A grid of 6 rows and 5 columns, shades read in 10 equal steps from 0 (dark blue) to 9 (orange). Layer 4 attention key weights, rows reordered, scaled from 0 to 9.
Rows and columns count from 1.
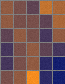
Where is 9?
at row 6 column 3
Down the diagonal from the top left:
5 4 4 3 0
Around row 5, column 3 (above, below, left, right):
5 9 4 1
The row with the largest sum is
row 1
